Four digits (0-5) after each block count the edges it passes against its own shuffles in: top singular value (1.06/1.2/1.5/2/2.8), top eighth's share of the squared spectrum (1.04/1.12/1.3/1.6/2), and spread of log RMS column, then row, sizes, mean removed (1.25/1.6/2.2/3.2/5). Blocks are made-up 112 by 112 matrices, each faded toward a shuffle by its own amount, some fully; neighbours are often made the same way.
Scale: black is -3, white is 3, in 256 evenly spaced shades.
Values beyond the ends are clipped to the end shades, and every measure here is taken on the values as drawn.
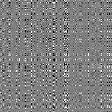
5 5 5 4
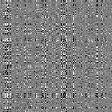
5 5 4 3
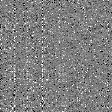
4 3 2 1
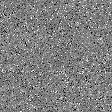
0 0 0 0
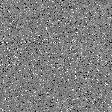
1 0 0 1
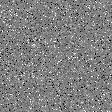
0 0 0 0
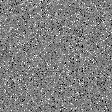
0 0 0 0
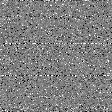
2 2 0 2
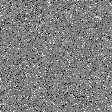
0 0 0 0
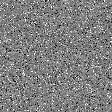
0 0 0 0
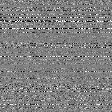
3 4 0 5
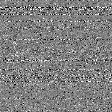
2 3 0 4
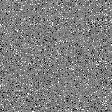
4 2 1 1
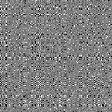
5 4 3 3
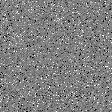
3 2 0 1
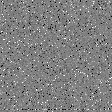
2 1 0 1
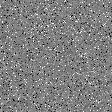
0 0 0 0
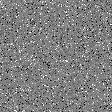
1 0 0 0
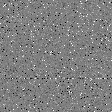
2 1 0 0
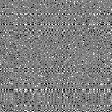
5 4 3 3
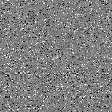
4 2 0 1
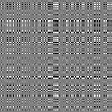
5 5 5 5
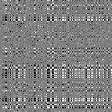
5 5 4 4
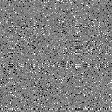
4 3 1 2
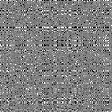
5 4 3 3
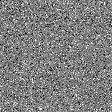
3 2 0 1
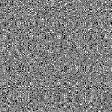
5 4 3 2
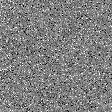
2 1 0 0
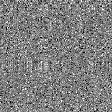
4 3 1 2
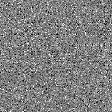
4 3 1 2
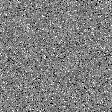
2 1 0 0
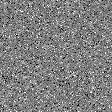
2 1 0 0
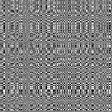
5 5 5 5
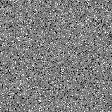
3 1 0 0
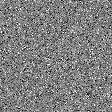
2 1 0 0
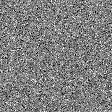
0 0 0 0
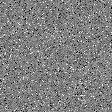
0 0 0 0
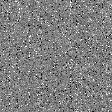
1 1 2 0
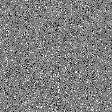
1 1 2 0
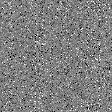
1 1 2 0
